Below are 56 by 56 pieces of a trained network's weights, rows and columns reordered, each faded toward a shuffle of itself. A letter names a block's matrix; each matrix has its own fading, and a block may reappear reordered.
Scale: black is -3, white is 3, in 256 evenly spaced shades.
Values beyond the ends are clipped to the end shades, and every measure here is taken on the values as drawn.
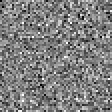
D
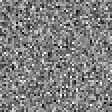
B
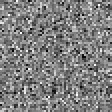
D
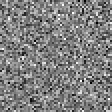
B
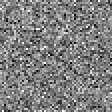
D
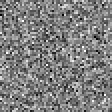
B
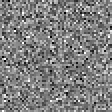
D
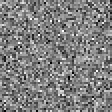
B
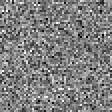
B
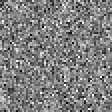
B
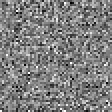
D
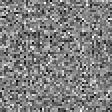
D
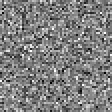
D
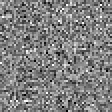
D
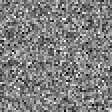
B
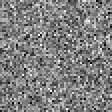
B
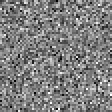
B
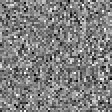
B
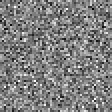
B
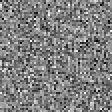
B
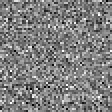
D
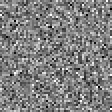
B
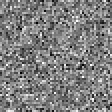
D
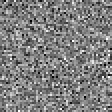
B
